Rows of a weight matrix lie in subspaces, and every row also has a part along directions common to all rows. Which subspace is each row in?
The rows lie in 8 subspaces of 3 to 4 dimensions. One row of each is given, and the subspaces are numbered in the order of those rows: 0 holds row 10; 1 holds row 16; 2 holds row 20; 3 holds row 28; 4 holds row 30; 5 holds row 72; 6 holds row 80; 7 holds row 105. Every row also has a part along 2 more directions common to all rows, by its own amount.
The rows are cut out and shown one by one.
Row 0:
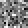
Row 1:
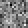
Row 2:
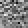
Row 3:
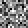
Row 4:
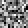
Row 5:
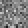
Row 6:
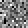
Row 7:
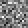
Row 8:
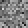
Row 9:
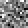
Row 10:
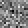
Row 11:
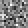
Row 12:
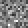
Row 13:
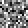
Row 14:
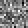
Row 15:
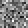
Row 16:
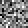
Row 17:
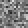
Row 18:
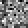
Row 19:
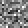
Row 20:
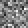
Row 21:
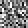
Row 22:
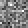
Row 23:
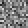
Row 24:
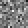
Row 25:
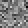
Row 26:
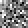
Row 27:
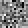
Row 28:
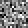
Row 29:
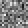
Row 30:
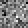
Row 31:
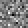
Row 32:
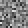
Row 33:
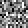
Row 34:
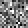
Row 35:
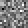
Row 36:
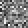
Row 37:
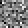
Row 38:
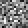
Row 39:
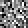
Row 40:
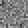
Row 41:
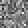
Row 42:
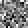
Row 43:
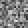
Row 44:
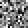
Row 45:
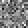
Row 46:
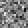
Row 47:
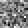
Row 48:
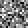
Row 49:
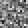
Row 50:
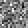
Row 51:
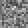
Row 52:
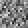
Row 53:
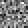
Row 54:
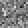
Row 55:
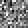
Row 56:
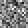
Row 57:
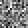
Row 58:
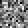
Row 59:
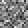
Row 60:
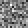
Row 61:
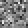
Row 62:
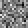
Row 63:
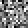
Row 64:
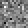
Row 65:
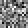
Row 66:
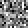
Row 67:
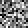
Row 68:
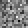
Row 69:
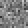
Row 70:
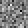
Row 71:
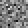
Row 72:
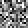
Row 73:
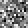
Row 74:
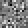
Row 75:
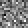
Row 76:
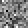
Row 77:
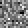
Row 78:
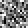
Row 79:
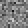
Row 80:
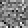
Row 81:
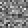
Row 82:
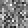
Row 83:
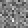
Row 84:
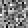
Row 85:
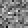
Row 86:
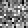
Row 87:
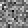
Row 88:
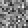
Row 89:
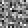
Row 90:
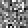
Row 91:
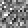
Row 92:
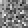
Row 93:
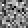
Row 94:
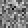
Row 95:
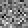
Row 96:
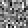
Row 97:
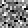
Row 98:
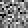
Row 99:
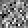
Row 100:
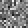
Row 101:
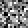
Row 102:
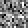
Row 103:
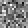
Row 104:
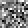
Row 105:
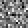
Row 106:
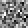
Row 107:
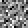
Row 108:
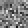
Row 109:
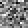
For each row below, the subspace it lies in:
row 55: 5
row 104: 0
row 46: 3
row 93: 4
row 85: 1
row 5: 0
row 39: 2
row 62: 5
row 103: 4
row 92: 6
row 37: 6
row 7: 4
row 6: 0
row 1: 3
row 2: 7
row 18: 3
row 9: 1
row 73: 3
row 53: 7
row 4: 7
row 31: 7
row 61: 3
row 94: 4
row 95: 4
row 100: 7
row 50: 3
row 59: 0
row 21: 2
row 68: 6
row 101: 5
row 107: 0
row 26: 6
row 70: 2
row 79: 5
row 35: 2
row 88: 6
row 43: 7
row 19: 1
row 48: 1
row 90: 2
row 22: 2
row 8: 6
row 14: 1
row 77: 6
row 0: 5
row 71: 7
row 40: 2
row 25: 0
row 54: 4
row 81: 0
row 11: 4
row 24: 6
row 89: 3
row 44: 6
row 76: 0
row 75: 3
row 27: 2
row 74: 2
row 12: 7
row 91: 5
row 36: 0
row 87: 5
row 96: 2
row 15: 5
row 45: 6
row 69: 1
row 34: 0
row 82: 5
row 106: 7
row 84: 4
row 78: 0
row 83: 5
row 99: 5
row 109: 7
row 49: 3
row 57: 7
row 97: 3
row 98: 7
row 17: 7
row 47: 5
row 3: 5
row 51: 4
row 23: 2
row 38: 2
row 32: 2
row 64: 1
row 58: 1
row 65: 4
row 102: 1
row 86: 1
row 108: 0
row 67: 1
